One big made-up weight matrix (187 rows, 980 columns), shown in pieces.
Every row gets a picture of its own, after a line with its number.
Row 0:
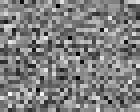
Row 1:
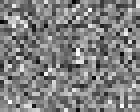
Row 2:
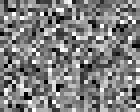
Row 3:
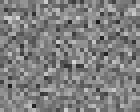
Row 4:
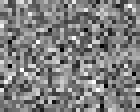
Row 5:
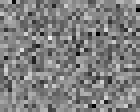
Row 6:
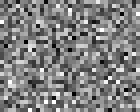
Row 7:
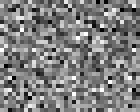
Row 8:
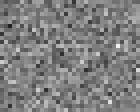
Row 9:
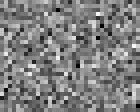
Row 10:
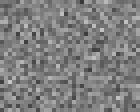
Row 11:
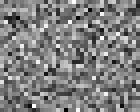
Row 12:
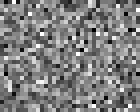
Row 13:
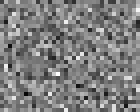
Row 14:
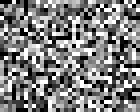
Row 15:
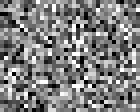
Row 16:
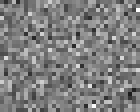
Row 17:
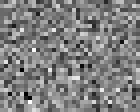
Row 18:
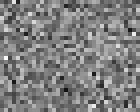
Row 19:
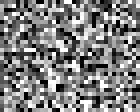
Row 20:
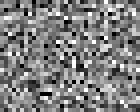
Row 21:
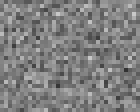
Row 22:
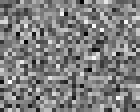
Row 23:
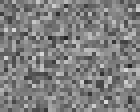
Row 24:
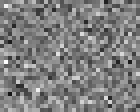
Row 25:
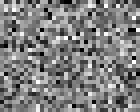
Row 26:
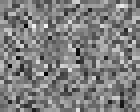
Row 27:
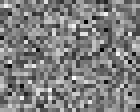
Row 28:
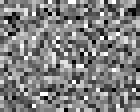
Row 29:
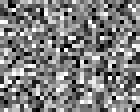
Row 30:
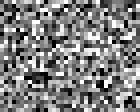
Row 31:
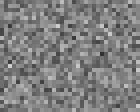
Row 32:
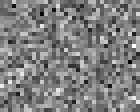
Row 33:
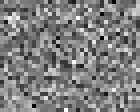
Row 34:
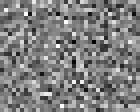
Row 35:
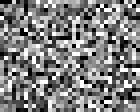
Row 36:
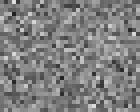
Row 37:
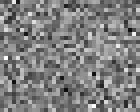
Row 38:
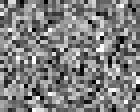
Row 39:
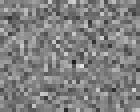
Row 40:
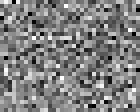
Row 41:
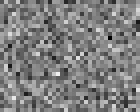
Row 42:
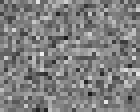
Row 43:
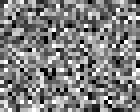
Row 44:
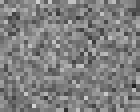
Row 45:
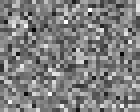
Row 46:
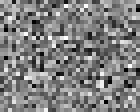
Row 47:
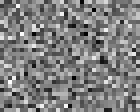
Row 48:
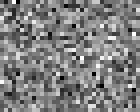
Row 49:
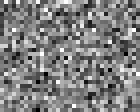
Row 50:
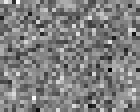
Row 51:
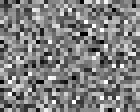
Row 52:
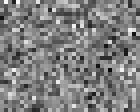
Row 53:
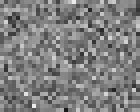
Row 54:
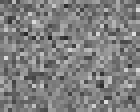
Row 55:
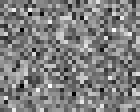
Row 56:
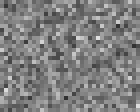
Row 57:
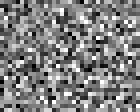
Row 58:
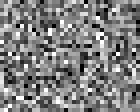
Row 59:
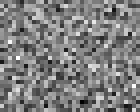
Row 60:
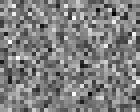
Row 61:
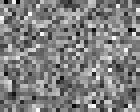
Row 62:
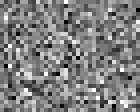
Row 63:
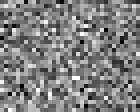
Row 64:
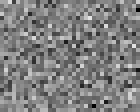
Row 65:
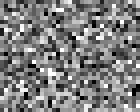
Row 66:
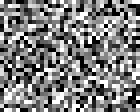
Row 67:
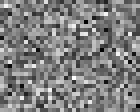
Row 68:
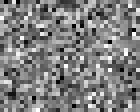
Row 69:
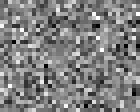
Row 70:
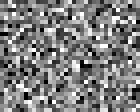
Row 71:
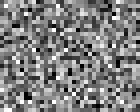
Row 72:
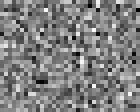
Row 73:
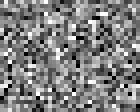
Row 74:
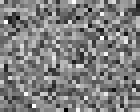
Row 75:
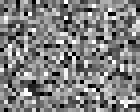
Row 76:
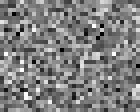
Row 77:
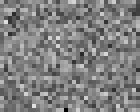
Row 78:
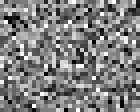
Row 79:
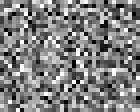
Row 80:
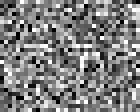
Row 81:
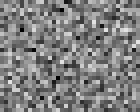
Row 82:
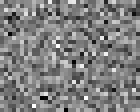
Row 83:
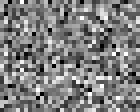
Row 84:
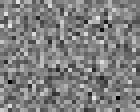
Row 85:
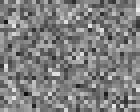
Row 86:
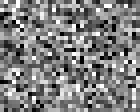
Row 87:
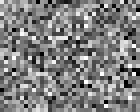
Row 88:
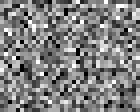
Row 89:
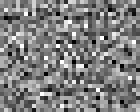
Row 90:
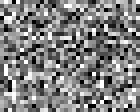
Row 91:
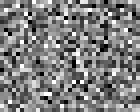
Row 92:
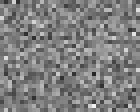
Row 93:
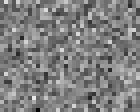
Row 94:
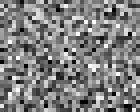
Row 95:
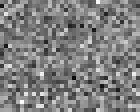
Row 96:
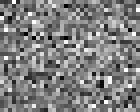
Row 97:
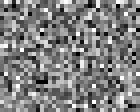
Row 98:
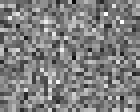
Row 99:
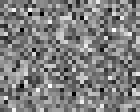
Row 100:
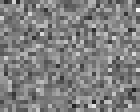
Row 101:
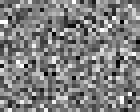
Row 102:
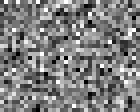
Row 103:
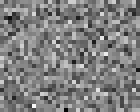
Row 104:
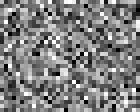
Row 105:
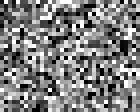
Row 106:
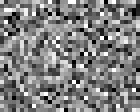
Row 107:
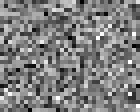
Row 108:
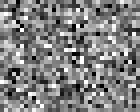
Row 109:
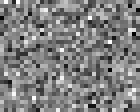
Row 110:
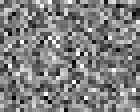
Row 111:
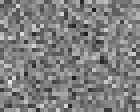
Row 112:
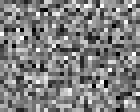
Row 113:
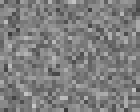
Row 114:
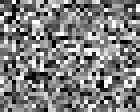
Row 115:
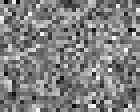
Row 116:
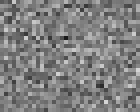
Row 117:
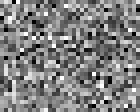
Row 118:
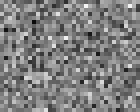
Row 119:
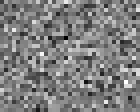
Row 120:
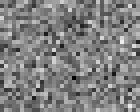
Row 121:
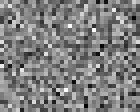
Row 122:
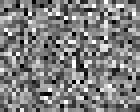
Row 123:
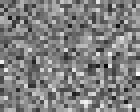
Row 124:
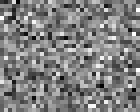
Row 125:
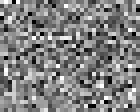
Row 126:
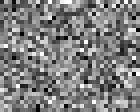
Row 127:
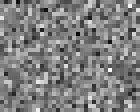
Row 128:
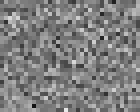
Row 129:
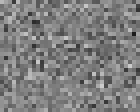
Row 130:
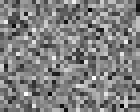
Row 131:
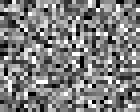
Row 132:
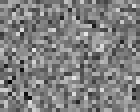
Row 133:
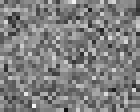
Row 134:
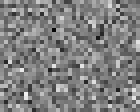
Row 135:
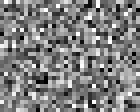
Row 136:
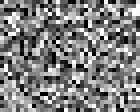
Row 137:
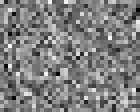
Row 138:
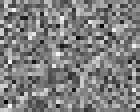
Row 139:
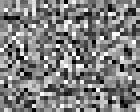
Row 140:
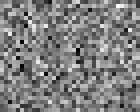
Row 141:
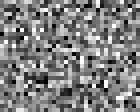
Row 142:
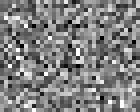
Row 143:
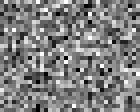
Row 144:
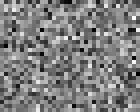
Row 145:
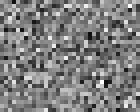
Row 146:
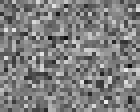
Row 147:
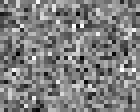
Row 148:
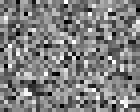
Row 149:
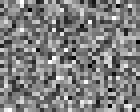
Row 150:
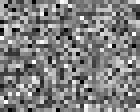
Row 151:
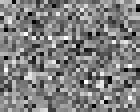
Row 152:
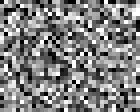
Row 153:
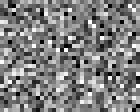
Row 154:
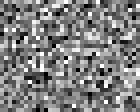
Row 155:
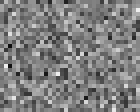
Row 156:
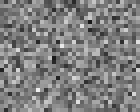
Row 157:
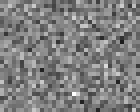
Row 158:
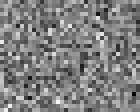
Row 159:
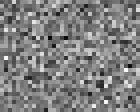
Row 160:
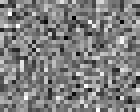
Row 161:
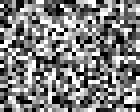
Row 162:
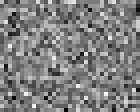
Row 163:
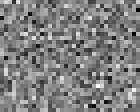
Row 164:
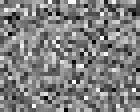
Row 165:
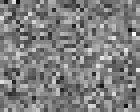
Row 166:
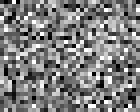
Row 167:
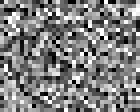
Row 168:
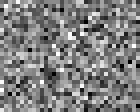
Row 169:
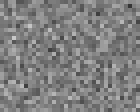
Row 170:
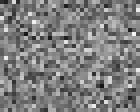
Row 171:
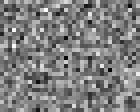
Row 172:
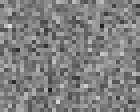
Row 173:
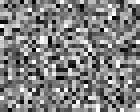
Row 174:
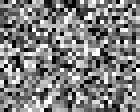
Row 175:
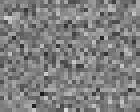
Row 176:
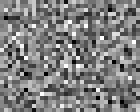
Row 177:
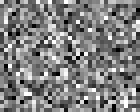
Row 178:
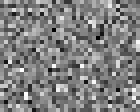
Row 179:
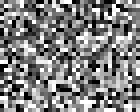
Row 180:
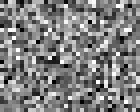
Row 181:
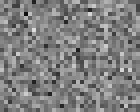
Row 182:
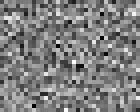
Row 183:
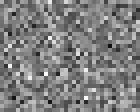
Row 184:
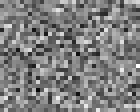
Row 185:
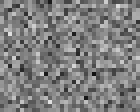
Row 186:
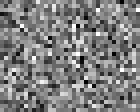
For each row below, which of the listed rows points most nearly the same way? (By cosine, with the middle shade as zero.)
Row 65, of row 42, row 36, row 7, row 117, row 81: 7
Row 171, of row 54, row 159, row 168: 159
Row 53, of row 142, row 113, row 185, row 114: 113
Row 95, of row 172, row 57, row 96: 172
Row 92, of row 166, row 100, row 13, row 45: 166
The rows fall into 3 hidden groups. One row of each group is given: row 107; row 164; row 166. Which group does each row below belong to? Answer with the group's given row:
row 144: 166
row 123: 107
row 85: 164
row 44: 164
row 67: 107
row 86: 166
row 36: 166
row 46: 166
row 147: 166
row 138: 107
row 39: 164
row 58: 107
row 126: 166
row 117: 166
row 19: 107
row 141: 166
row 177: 164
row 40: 166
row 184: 107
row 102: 166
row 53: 164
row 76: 107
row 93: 166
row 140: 164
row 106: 164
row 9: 107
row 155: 164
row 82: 164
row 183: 164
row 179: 107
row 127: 166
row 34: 164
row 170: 166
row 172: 107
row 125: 166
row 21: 166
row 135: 166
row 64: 166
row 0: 107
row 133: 164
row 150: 107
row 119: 166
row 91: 164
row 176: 164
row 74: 164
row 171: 166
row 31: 107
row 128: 164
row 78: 164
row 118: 166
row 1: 164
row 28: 164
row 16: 166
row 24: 107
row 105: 166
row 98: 107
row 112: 166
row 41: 164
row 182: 164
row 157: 107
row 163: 166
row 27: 107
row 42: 166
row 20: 164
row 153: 107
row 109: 166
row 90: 166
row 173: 107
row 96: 166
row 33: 164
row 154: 166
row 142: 164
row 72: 166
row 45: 164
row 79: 164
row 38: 107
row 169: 107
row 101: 107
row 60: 107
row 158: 107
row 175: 164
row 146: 166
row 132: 107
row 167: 164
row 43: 107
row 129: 166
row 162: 164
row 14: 166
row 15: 166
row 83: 107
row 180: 107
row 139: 164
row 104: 164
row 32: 107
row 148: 164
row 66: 107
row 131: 166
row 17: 107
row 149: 107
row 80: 107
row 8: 107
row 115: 166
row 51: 107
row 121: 107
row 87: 166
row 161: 107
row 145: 166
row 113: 164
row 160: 107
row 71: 107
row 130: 164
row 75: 164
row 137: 164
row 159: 166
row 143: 166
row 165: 166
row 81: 107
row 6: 107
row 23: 166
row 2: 107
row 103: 164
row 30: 166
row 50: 166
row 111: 107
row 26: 164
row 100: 166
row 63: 107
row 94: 107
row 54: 166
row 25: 166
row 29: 107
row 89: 164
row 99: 107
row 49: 166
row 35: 166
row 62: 164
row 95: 107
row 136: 164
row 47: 107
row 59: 107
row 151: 166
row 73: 107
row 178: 107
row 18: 166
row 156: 107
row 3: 164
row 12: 166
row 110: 164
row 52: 166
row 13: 164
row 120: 107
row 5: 166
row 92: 166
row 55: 107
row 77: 164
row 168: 107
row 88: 164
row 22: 107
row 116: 166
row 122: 164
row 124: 166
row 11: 164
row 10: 107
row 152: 164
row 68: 166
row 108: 166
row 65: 107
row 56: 107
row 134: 107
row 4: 107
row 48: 166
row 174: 107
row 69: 107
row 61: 166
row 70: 107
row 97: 166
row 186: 166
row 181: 164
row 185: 164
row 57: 107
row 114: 166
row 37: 166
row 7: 107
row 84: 107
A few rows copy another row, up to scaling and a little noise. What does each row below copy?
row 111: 47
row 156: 174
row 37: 18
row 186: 15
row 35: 14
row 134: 178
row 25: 144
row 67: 27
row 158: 58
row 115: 61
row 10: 22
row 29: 153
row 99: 55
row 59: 94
